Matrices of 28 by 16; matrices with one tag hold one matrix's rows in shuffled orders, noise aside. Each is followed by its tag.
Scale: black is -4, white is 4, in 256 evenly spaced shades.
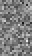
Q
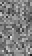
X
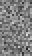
Q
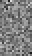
X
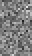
Q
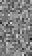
X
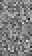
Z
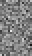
X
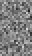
Z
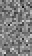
Q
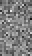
X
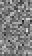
Q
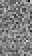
Z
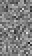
Z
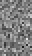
Q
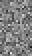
X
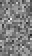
X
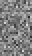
Z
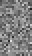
X
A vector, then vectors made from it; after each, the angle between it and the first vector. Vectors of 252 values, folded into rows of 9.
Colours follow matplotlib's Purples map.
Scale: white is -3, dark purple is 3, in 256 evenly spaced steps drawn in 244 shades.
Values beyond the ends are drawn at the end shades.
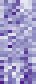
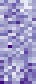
nearly parallel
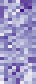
nearly opposite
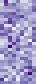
partly aligned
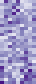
nearly parallel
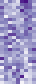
nearly opposite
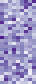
partly opposed
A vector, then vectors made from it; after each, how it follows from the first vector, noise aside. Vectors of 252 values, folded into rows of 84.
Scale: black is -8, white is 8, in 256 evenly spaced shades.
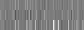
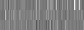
wrapped around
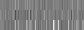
copied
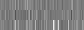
copied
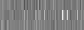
wrapped around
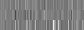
copied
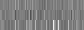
copied
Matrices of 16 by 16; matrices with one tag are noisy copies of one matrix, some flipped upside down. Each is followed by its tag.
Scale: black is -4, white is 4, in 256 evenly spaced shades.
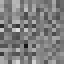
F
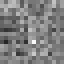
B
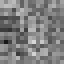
B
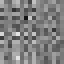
F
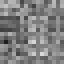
B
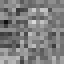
B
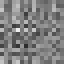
F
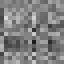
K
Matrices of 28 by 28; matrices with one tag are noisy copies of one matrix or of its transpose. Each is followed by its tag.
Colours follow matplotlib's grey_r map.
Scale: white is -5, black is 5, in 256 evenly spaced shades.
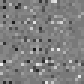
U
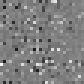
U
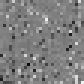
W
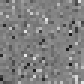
W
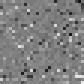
W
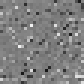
W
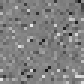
W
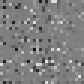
U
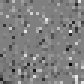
W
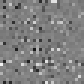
U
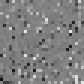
W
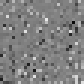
W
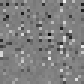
U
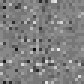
U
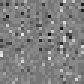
U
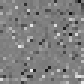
W
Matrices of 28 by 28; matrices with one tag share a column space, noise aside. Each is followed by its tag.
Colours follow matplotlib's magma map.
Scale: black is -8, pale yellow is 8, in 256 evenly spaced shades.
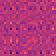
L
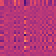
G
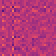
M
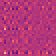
L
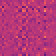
M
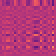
G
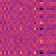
L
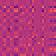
M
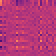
G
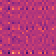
L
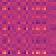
L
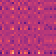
L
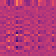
G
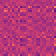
M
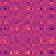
L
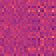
M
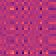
L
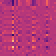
G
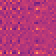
L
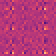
L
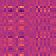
M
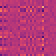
M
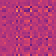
M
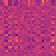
G
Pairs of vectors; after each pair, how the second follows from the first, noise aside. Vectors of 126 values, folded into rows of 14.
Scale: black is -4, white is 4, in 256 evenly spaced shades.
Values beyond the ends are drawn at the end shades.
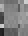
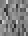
shuffled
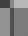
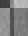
copied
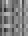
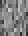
shuffled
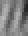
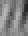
copied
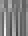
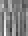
copied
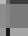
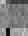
copied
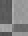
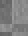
shrunk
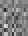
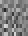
copied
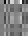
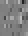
partly zeroed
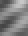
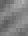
shrunk
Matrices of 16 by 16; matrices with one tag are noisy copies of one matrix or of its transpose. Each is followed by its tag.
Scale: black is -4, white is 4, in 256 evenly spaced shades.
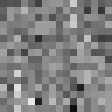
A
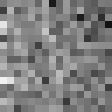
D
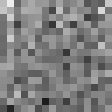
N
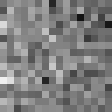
D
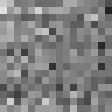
N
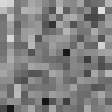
N
